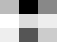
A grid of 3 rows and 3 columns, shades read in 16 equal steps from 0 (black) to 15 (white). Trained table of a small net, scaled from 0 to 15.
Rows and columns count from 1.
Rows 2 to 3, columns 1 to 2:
15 13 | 14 5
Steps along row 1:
down up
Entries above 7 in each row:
2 3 2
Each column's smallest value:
11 0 8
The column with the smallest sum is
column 2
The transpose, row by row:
11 15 14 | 0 13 5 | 8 14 12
